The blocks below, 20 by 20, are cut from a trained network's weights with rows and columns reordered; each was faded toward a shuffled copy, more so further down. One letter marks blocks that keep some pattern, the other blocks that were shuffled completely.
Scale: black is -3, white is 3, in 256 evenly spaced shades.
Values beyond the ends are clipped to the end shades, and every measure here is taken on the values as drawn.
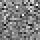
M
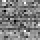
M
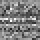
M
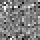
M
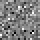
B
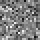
B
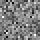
B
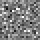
B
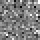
B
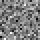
B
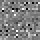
M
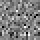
M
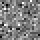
B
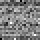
M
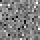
B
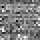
M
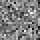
B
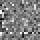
M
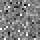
B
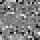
M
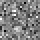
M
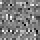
M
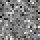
B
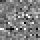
M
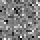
B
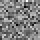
B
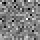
B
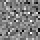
M
